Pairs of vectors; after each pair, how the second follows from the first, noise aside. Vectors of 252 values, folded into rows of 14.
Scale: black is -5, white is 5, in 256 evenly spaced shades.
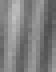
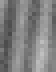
reversed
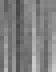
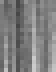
copied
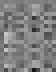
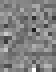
sign-scrambled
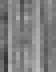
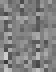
sign-scrambled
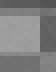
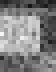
scaled up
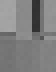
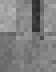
copied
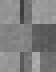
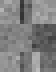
copied
